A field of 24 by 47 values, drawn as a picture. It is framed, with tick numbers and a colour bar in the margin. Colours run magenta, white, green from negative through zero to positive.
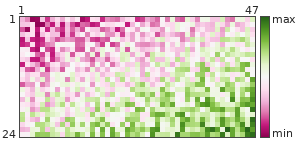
Neither half mirrors the other. The ninth with the highest average is the bottom right. The top left is the ninth with the lowest average. The texture is fine-grained noise. Values rise toward the bottom right.
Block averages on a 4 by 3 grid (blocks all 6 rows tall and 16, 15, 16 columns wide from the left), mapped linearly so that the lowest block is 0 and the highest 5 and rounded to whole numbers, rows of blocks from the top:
012 | 123 | 234 | 345
